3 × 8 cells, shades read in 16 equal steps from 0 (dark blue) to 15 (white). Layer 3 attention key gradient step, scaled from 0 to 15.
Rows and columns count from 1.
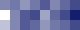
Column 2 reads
6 7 7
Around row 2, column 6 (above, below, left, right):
7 6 9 3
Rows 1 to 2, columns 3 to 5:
8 6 4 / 4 3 9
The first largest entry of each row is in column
3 1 1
